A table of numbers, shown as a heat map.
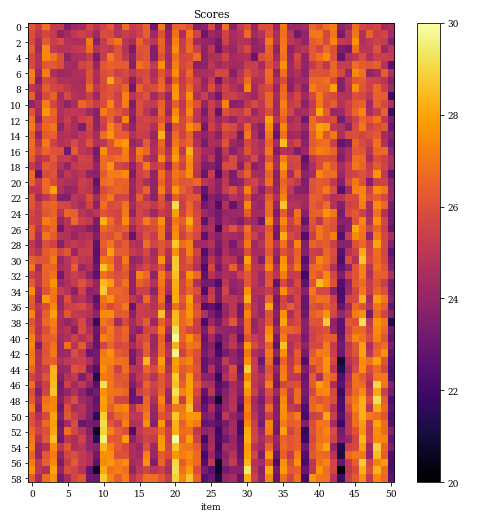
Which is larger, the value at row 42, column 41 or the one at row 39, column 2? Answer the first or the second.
the first
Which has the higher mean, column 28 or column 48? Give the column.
48
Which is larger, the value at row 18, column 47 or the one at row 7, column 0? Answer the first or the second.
the second
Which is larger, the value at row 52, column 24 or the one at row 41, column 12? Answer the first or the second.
the second
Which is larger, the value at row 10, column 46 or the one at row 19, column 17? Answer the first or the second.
the first
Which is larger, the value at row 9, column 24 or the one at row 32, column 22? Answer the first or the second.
the second
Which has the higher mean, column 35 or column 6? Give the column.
35
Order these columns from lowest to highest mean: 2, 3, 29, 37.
29, 37, 2, 3
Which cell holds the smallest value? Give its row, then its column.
57, 43
